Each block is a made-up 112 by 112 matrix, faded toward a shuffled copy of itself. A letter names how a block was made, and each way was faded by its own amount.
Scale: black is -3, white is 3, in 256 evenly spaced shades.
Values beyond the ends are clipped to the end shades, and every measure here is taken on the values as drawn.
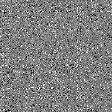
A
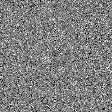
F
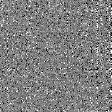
A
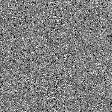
F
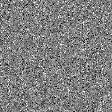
F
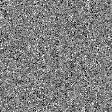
F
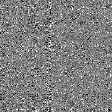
A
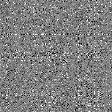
A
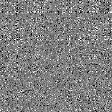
A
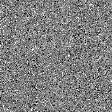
F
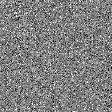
F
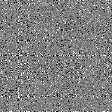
A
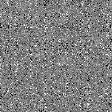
A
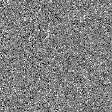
F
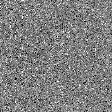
F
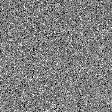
F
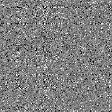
A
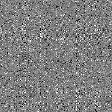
A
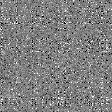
A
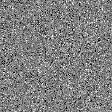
F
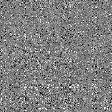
A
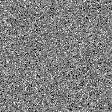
F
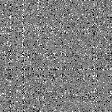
A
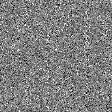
F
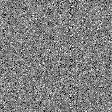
F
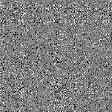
A
